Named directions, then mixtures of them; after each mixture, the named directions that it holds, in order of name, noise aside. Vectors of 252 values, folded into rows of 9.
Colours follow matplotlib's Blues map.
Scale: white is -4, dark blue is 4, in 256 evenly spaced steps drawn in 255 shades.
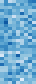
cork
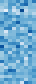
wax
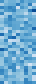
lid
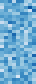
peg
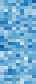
cork, wax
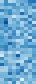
cork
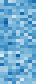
cork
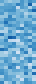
cork, lid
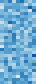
peg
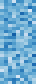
cork, peg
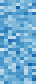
lid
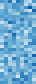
peg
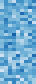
cork, peg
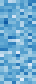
cork, lid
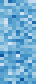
cork
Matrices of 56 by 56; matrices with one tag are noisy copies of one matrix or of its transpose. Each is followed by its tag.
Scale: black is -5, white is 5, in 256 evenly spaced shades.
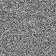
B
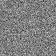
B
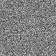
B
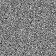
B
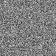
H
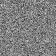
H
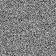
B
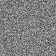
B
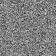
H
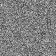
H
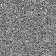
H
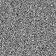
B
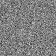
B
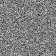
H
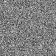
H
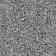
H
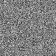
H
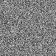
H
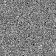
H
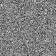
H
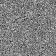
H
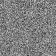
H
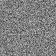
B
